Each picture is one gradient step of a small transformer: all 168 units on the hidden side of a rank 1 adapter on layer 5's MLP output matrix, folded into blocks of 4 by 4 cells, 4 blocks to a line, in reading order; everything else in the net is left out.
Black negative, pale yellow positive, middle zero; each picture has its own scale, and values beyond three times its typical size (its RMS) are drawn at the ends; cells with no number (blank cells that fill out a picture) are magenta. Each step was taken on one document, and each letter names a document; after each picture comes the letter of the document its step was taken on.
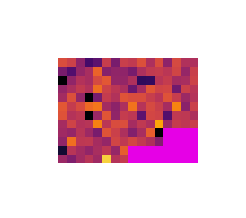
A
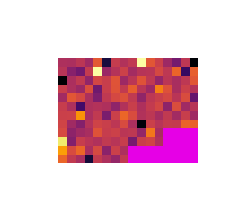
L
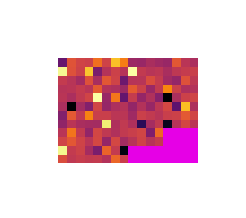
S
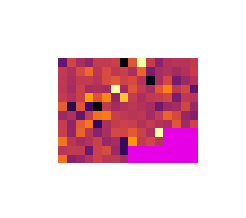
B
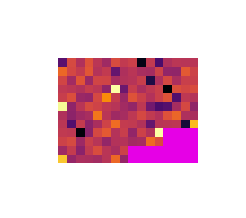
B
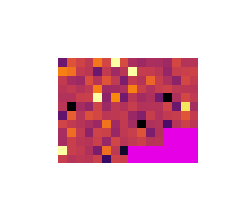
S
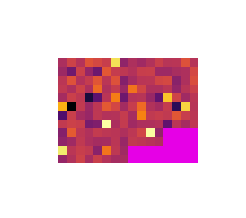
S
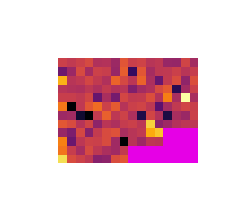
A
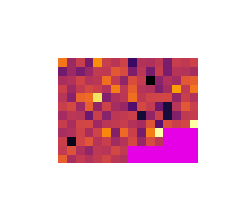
A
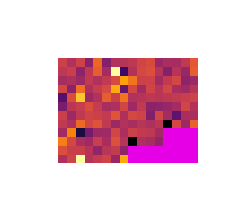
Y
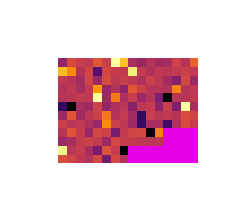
S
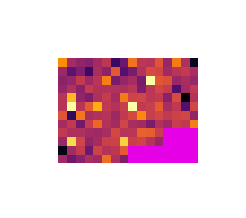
A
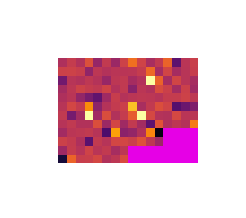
A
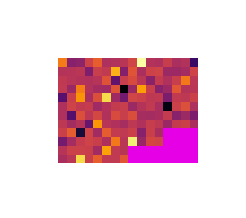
Y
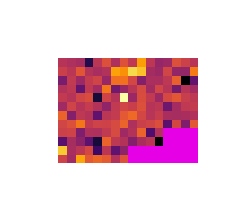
Y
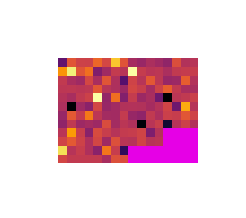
S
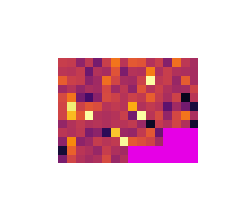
A
